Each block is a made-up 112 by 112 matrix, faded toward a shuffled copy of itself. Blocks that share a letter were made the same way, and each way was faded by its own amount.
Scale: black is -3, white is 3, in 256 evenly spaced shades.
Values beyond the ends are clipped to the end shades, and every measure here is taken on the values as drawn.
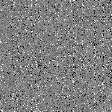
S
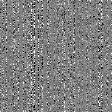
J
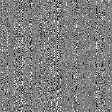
J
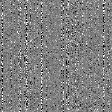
J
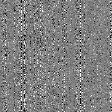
J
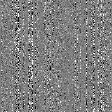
J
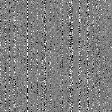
J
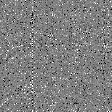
S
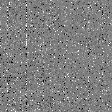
S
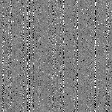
J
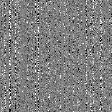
J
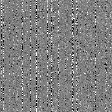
J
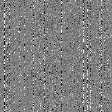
J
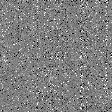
S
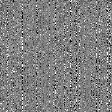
J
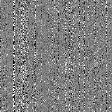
J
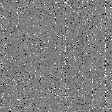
S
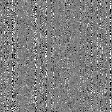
J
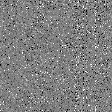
S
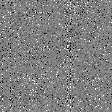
S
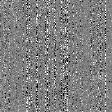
J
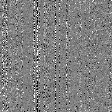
J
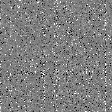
S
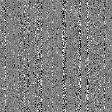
J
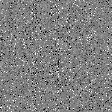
S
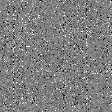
S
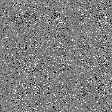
S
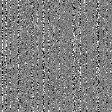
J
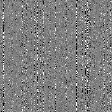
J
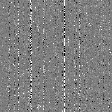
J
